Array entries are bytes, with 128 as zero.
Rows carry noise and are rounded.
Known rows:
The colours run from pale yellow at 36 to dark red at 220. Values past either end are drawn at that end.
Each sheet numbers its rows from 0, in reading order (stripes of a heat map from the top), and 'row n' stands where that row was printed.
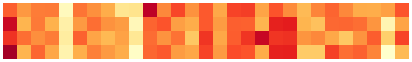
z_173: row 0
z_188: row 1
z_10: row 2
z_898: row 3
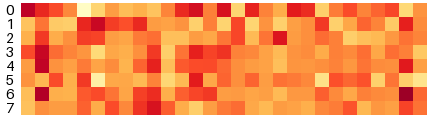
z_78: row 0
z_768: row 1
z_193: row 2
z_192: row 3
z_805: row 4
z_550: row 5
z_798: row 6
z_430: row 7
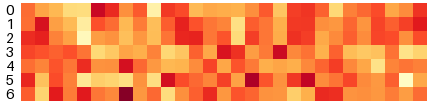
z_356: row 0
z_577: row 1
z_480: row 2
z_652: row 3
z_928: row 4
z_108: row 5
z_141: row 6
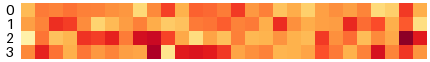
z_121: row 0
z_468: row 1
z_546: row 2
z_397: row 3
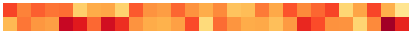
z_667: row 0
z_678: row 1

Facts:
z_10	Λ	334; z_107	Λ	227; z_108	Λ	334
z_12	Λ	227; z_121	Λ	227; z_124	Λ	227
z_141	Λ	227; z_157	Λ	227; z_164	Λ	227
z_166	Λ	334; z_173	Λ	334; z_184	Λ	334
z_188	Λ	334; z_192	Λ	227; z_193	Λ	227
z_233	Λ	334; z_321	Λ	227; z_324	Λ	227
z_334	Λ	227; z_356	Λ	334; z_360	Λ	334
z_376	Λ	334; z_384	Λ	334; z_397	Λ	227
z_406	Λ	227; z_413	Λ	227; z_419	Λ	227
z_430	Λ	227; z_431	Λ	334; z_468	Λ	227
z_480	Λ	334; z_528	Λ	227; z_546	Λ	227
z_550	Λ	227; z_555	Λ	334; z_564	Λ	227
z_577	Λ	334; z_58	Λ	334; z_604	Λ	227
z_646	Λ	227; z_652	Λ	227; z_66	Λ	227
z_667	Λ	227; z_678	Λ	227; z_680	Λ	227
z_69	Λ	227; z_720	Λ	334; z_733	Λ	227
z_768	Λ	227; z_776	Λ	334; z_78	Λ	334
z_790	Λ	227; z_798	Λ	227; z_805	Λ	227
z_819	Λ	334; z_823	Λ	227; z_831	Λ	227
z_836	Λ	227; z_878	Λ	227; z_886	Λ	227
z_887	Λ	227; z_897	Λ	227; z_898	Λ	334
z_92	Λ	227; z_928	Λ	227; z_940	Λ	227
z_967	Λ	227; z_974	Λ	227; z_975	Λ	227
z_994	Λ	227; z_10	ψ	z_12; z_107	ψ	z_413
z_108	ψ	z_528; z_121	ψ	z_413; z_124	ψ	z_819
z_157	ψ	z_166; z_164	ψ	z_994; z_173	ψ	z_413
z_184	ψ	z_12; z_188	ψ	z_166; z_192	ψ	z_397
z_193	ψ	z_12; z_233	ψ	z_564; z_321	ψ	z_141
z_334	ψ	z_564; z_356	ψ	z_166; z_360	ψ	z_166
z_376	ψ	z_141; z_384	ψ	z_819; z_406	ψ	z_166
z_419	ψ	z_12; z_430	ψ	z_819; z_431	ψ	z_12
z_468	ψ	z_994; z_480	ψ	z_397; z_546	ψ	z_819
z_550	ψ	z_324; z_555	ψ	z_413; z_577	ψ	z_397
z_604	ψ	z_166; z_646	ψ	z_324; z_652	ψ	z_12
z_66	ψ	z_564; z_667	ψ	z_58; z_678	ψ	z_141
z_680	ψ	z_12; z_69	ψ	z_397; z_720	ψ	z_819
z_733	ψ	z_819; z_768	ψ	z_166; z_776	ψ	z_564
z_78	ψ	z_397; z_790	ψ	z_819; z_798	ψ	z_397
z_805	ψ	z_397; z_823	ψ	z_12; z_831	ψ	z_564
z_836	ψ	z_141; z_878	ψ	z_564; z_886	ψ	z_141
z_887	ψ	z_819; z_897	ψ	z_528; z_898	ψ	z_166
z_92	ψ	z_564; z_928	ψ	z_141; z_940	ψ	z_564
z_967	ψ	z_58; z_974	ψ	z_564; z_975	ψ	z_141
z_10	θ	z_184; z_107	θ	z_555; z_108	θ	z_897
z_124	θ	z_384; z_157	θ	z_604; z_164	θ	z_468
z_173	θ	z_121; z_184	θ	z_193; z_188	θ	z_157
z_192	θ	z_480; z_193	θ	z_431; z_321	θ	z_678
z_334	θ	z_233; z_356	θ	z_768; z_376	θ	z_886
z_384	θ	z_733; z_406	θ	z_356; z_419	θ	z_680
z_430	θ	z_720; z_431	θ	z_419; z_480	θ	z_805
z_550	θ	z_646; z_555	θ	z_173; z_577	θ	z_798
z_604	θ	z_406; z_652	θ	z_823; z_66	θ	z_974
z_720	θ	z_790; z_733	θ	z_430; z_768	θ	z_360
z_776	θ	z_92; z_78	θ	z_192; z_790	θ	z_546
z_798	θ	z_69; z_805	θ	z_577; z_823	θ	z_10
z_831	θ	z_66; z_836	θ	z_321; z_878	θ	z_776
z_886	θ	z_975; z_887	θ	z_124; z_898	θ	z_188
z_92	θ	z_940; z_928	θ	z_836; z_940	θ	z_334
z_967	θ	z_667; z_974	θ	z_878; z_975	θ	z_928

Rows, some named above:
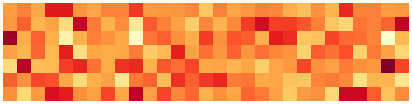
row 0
z_878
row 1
z_431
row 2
z_898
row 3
z_646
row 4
z_69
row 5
z_107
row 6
z_564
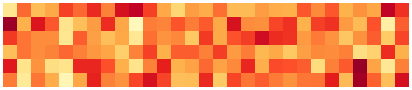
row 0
z_790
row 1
z_376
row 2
z_10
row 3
z_121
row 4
z_166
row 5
z_819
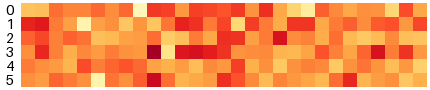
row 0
z_413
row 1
z_480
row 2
z_823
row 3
z_397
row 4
z_604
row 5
z_124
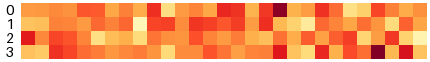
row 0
z_12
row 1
z_413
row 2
z_967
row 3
z_994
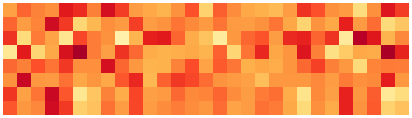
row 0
z_321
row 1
z_66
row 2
z_58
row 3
z_680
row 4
z_928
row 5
z_805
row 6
z_831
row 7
z_66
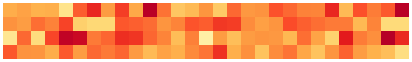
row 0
z_720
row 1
z_897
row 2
z_334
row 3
z_157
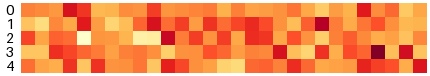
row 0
z_974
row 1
z_528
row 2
z_555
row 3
z_994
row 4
z_776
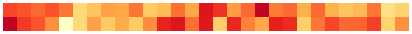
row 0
z_652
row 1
z_78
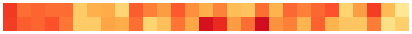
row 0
z_667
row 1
z_652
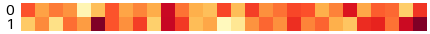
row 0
z_384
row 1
z_233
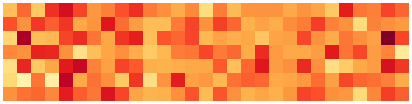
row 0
z_92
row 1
z_975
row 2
z_69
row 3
z_164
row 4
z_419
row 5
z_324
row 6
z_836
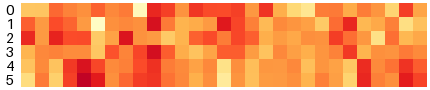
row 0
z_413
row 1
z_887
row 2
z_886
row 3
z_733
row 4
z_92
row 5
z_940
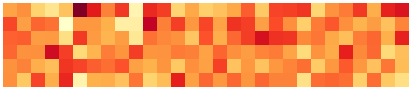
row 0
z_360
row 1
z_555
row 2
z_184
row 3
z_66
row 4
z_406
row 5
z_550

